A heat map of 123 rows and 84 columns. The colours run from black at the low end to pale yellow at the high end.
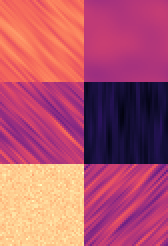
The table splits into 3 rows of 2 panels. Panel 1,1: high, slanting down to the right, faint in contrast. Panel 1,2: middling, smooth, faint in contrast. Panel 2,1: middling, slanting down to the right. Panel 2,2: very low, streaked downward, faint in contrast. Panel 3,1: very high, fine-grained, faint in contrast. Panel 3,2: middling, slanting up to the right.
